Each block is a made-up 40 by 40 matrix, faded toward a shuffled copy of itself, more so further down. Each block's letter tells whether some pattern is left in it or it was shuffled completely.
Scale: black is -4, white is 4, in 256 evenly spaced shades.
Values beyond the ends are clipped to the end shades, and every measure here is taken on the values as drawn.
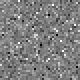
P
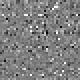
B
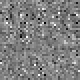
B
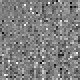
B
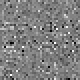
B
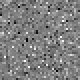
P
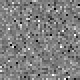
P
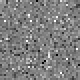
P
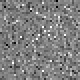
P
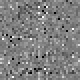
B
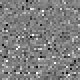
B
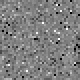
P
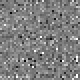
B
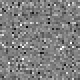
B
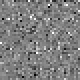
B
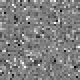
B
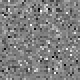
B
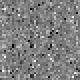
B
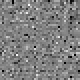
B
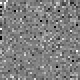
B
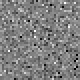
P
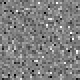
B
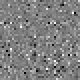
B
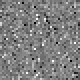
P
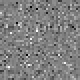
B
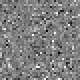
B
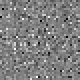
B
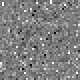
P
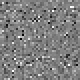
B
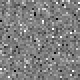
P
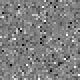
P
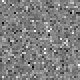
P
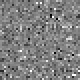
B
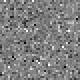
P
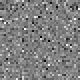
B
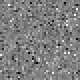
P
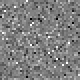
P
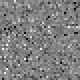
P
